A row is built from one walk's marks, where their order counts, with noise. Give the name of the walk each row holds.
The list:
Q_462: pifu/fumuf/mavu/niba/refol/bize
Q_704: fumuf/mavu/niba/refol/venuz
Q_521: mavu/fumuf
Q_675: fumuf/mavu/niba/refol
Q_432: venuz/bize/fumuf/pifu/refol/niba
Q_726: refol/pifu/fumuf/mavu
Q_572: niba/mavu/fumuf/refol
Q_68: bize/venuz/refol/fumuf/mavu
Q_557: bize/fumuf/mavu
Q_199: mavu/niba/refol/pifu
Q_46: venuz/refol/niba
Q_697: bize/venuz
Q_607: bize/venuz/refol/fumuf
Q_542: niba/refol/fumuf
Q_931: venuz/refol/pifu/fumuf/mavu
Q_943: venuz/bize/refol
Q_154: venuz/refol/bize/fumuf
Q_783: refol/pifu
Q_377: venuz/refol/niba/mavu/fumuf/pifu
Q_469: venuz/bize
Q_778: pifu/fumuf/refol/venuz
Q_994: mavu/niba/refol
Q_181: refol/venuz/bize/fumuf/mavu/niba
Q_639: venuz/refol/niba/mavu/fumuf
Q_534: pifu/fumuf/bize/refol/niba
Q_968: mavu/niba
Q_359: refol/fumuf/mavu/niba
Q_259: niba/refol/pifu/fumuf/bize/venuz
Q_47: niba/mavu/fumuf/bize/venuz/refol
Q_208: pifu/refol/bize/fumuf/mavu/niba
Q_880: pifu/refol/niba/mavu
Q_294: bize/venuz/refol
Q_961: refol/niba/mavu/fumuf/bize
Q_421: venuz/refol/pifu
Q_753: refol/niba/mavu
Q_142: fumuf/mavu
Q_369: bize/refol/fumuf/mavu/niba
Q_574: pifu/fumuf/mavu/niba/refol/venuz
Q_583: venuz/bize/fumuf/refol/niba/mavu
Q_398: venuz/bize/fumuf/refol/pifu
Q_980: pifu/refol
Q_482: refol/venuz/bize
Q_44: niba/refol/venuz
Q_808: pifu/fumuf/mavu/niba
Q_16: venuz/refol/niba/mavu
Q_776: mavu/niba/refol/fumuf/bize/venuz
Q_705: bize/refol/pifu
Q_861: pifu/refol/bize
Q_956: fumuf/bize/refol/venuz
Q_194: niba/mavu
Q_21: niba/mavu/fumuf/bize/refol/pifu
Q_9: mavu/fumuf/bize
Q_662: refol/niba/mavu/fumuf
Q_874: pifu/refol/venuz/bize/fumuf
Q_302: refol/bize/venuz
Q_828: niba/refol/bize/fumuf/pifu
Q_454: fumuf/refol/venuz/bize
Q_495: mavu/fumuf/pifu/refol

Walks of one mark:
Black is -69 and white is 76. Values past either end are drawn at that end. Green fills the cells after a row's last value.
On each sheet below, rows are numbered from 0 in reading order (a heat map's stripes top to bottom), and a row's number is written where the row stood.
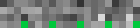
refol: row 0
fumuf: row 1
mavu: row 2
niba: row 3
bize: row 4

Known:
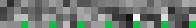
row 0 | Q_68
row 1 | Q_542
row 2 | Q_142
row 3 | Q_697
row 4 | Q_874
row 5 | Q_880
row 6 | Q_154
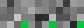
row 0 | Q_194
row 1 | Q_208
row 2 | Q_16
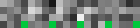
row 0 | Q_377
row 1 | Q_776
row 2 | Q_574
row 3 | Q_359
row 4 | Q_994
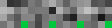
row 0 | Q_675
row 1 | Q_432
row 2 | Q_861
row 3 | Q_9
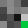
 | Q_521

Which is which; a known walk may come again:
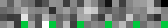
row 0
Q_880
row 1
Q_369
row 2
Q_142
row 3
Q_776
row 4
Q_194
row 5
Q_199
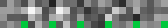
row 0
Q_783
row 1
Q_704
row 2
Q_956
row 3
Q_639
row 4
Q_482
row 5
Q_542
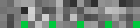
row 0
Q_432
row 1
Q_44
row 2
Q_47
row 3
Q_753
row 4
Q_675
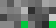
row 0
Q_726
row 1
Q_154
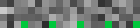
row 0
Q_181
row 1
Q_583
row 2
Q_705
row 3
Q_495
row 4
Q_421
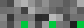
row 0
Q_46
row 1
Q_208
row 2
Q_943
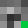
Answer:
Q_968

